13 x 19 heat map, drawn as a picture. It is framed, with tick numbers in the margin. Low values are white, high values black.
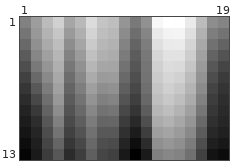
Streaks run downward. Values rise toward the bottom. The top right is the ninth with the lowest average. There are no lone odd cells.
